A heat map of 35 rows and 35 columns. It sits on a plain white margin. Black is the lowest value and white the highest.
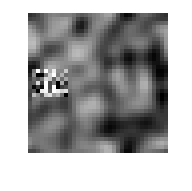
The texture is blotchy. No single row or column stands out from its neighbours. The middle left is the roughest part. The values follow a bell shape. An odd patch, rougher than its surroundings, sits in the middle left.
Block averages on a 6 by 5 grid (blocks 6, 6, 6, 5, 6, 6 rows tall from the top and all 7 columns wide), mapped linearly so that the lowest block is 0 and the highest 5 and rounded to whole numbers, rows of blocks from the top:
43312 | 45311 | 44331 | 43342 | 23310 | 32303
